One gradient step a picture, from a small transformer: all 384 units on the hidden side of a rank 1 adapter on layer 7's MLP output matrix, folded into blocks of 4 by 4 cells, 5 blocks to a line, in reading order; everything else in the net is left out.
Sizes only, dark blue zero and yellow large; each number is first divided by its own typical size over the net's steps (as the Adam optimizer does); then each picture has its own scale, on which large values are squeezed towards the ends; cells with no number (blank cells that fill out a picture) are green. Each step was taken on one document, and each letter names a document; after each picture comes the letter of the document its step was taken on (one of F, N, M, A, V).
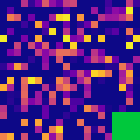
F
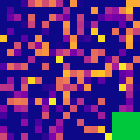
F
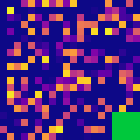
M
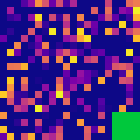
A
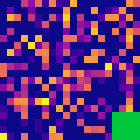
F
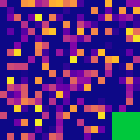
A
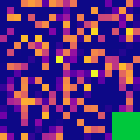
F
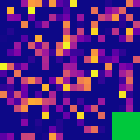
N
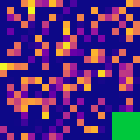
N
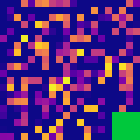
F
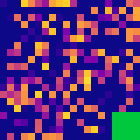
A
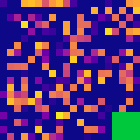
A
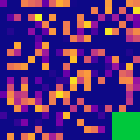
A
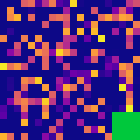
F
